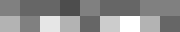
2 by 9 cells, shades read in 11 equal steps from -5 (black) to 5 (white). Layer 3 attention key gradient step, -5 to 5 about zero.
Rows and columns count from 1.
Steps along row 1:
down same down up down same up same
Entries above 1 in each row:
0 6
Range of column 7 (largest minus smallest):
6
